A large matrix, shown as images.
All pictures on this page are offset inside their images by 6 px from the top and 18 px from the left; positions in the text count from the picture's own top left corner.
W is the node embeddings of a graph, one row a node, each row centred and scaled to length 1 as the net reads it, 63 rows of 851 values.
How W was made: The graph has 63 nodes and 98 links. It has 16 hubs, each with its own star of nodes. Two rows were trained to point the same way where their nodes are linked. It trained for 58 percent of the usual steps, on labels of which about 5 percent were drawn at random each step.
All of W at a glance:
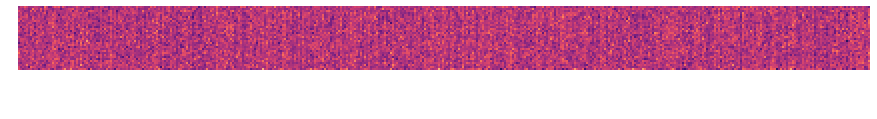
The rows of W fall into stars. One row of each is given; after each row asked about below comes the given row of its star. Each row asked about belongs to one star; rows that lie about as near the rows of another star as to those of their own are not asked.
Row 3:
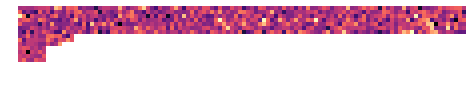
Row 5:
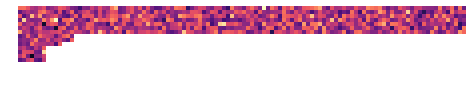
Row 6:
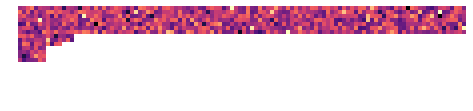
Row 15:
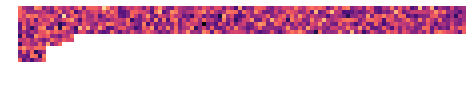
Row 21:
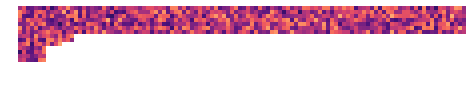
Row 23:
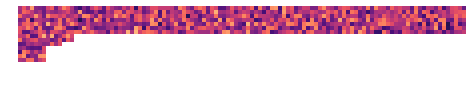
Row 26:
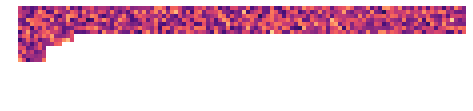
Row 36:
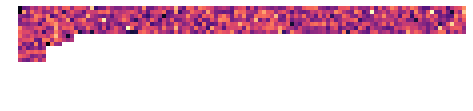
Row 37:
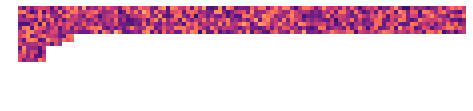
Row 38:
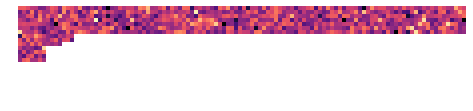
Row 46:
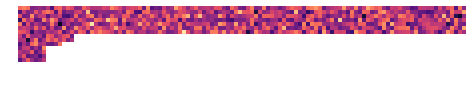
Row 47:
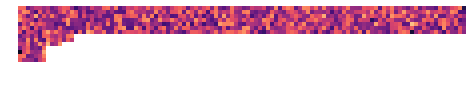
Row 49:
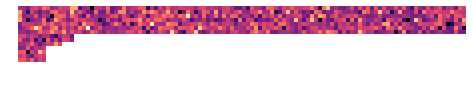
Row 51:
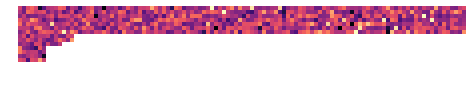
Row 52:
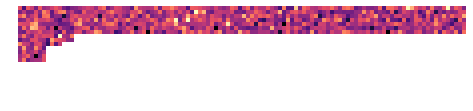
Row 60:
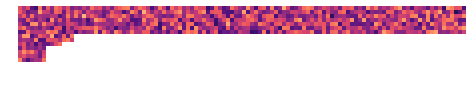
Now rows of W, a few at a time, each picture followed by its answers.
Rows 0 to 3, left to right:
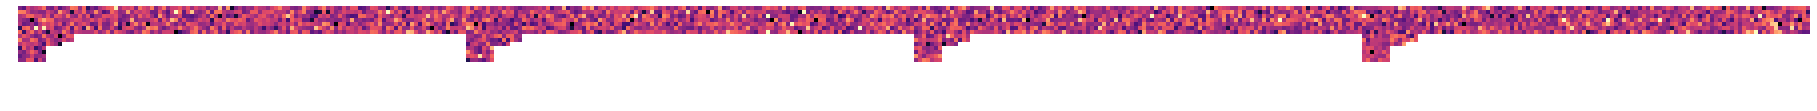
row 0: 37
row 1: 52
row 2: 23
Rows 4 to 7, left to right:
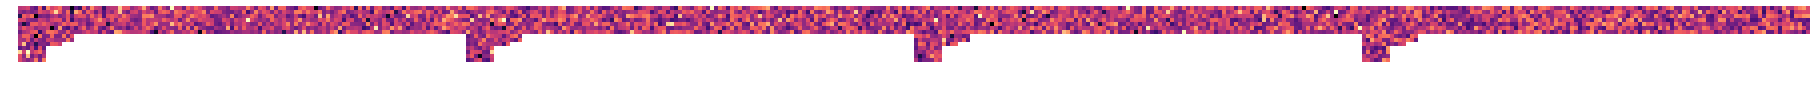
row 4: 60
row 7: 38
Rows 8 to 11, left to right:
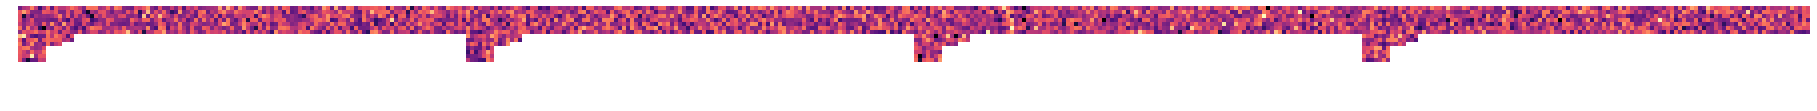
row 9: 6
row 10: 15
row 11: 3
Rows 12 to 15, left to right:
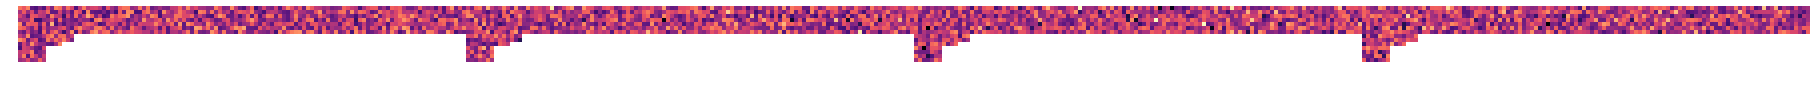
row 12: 46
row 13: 52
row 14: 21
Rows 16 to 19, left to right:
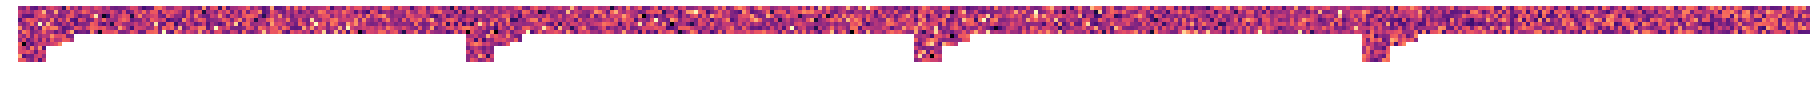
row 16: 26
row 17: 46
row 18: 23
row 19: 3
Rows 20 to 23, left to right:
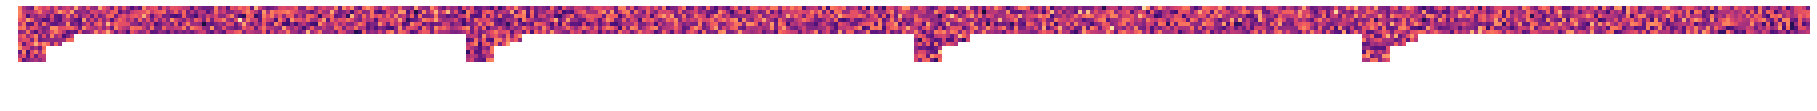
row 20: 15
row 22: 5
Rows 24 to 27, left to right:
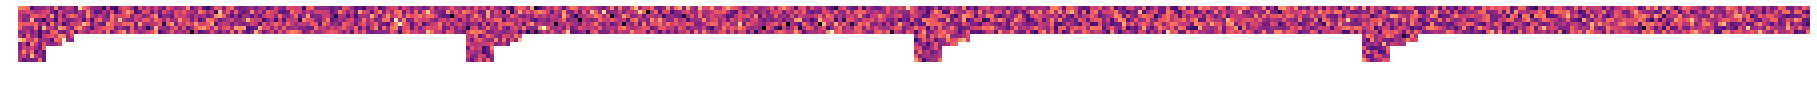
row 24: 46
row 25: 37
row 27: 51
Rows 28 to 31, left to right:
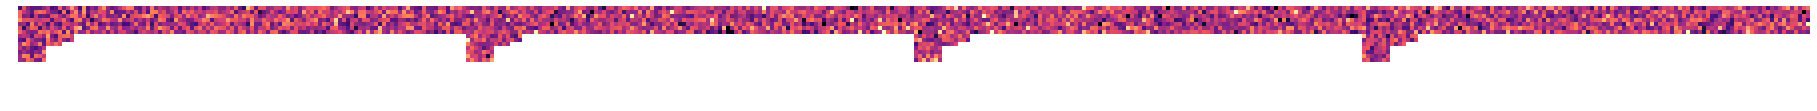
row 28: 21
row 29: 3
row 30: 46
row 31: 3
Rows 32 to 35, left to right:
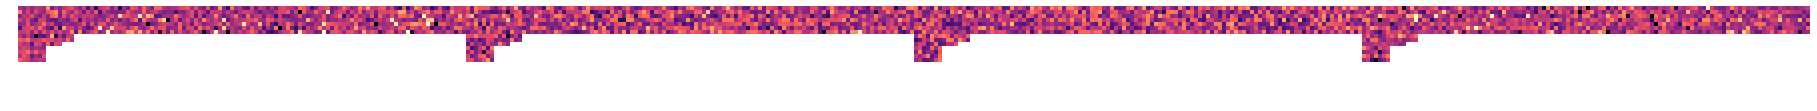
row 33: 51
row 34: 52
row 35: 15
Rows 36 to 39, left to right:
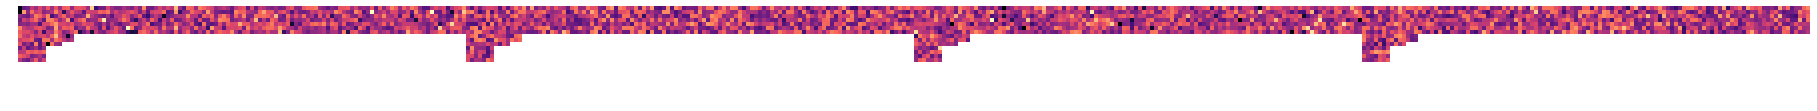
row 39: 49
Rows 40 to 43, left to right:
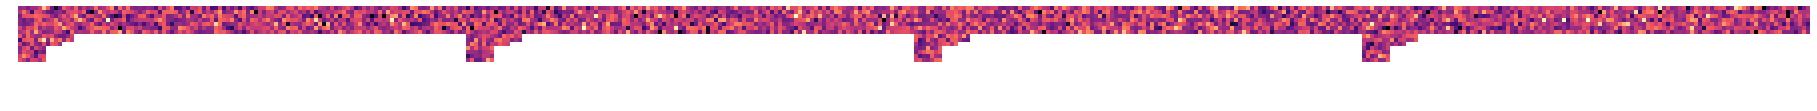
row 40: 36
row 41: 21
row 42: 49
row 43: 5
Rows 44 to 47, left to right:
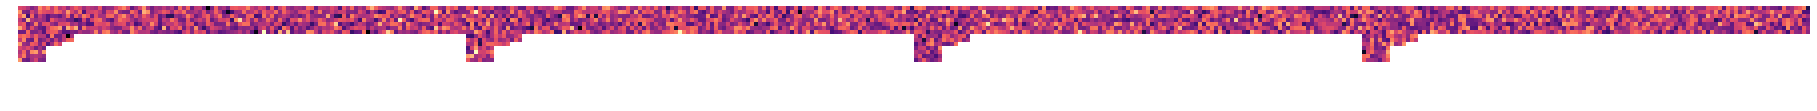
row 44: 60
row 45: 47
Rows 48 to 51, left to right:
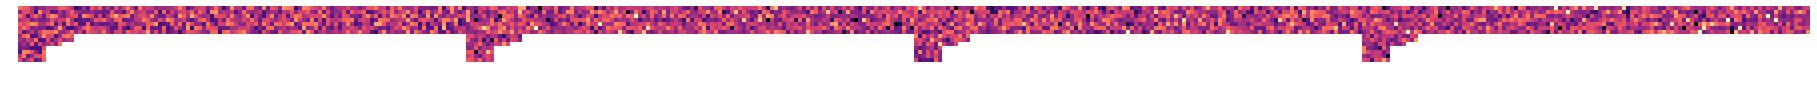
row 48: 5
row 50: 6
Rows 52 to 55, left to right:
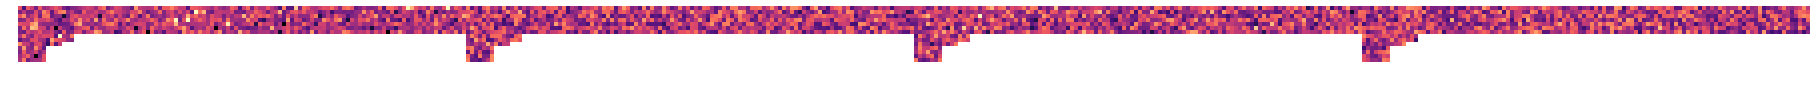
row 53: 15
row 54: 60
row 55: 49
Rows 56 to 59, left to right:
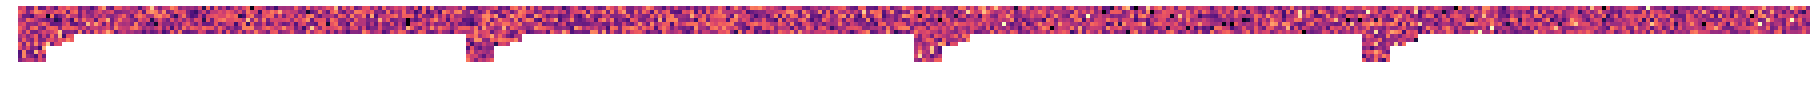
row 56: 21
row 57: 36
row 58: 37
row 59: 5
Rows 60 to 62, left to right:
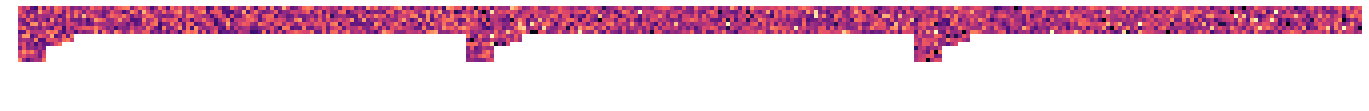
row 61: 6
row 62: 38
